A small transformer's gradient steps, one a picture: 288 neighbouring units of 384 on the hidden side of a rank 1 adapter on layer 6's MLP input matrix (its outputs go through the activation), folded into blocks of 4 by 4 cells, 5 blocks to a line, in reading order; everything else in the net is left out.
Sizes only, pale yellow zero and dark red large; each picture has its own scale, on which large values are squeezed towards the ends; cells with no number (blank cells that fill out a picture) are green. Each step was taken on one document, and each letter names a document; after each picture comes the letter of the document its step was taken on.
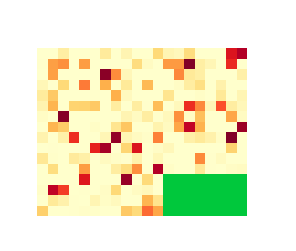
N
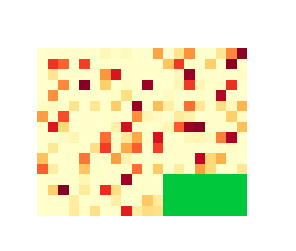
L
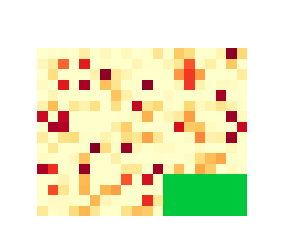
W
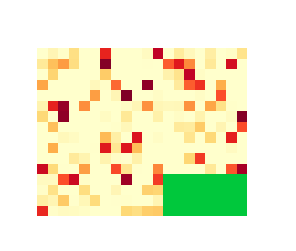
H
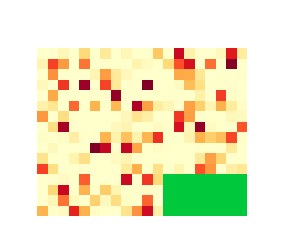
W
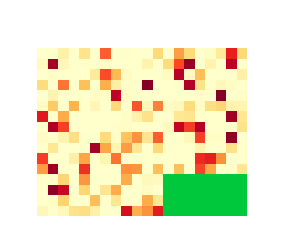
W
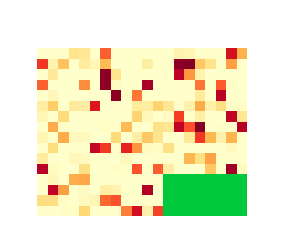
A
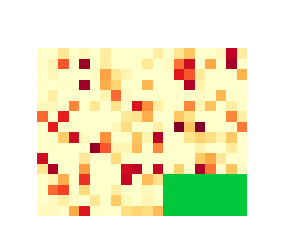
W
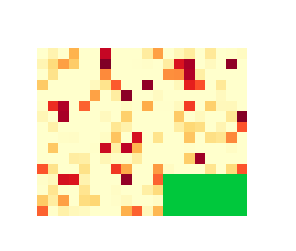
H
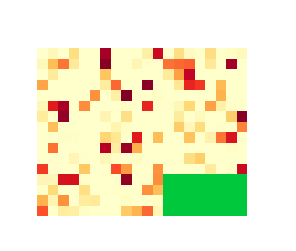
H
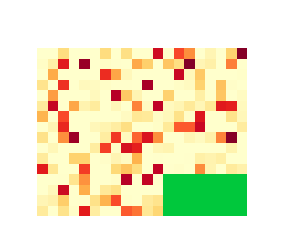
N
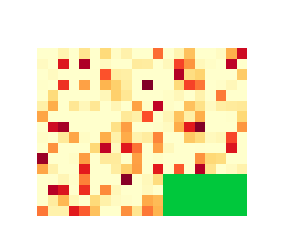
W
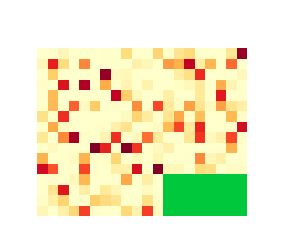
N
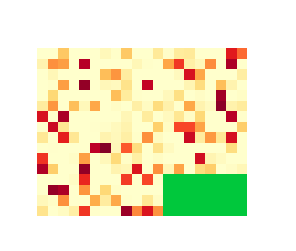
N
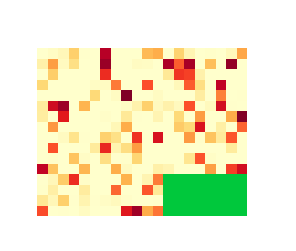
H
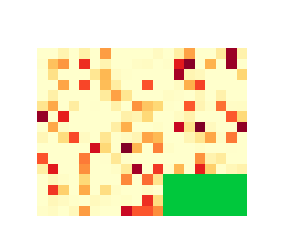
W
